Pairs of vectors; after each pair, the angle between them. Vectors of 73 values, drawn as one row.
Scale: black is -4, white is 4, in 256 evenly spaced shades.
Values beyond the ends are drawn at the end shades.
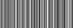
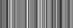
orthogonal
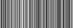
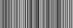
partly aligned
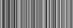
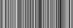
partly opposed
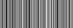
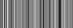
orthogonal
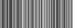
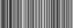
nearly parallel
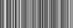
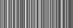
partly opposed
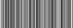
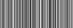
orthogonal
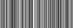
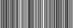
partly aligned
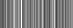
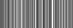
partly aligned
